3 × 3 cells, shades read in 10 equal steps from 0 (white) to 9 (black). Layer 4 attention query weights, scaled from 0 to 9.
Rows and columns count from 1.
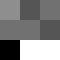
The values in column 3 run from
0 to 6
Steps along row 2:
same up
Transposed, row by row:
4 5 9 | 6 5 0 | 5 6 0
